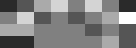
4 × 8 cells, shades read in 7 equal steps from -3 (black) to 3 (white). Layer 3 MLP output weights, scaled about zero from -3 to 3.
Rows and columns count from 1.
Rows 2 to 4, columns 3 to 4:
-1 0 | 0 0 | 0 0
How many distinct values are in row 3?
3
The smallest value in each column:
-2 -2 -1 0 -1 -1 0 -2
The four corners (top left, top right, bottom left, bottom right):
-2 -2 -2 -1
